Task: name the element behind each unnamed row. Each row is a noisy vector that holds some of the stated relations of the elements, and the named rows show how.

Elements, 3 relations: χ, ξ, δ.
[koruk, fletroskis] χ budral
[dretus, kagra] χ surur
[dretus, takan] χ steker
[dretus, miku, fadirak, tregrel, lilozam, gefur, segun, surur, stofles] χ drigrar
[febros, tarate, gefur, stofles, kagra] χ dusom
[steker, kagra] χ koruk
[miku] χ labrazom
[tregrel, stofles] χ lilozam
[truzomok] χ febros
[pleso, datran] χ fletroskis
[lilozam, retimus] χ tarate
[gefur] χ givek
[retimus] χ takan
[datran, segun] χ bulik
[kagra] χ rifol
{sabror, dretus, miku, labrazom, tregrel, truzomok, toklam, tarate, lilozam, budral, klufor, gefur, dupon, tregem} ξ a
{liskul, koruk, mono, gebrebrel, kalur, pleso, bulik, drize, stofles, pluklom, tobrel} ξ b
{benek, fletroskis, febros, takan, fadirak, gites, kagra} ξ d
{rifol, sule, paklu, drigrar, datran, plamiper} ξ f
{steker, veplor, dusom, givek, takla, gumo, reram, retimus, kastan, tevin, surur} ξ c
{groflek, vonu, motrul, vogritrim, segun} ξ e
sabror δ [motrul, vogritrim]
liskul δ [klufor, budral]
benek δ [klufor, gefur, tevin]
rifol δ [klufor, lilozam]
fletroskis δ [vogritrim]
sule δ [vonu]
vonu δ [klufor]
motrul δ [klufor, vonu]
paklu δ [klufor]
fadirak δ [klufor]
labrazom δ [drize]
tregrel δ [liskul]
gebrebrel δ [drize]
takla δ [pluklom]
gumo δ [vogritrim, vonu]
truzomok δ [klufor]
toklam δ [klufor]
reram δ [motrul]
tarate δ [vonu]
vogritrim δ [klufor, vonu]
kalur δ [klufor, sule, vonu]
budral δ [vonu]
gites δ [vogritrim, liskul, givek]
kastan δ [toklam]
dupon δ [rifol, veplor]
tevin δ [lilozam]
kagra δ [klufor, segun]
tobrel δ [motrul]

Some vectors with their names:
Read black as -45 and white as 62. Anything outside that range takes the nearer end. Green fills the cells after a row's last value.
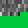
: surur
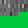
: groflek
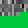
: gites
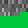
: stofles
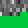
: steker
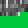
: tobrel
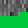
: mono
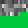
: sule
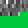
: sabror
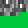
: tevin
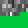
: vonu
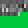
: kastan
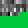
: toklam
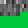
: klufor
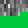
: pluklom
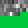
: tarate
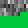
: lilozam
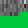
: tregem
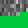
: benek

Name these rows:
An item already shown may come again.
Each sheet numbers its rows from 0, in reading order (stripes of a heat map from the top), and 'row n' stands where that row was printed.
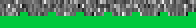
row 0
liskul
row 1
paklu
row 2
tregrel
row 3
toklam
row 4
sule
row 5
drigrar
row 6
givek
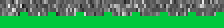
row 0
liskul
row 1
fadirak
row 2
dupon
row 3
dretus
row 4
sule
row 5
kagra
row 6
gefur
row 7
motrul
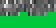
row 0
motrul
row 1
kagra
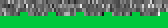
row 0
lilozam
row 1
retimus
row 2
gumo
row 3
bulik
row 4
segun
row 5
takla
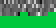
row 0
bulik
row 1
vogritrim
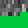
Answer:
pleso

